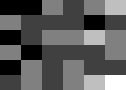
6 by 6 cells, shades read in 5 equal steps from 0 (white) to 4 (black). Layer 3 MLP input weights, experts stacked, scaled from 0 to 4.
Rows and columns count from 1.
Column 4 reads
3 3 2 3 2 2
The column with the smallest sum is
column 6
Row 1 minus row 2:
2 1 -1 0 -2 -2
